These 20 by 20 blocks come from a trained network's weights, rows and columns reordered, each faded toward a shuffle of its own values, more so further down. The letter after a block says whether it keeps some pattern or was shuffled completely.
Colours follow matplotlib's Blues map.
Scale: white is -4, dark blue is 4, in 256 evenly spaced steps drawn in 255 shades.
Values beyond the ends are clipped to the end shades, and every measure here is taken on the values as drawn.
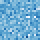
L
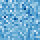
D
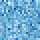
L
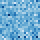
L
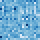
L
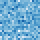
L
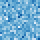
D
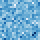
D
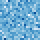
D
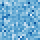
D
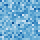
D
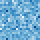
D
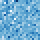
D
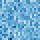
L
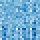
L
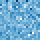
D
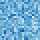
L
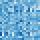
L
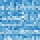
L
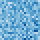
L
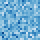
L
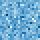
D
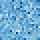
D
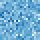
D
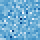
D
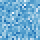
D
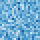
D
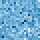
D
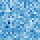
D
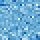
L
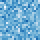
D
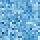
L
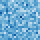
D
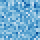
L
